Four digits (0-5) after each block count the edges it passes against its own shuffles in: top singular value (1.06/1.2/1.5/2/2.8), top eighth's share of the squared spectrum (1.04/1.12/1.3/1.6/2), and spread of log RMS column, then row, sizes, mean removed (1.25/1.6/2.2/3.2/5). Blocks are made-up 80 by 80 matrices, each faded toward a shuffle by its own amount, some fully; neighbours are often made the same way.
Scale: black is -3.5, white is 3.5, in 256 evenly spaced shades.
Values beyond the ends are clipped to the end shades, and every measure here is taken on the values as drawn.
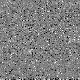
3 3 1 2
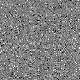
3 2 1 1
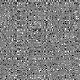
4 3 2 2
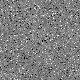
1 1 0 0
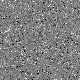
1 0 0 0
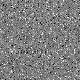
3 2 1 0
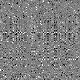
4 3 2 2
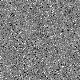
0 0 0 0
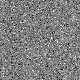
0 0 0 0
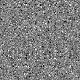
3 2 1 1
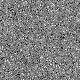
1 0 0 0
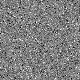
1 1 0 0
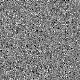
3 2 1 1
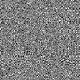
4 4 2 2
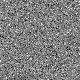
0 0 0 0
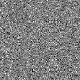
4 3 1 1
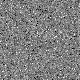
1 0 0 0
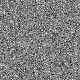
1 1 0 0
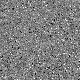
0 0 0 0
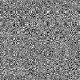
4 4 2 3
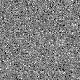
3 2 0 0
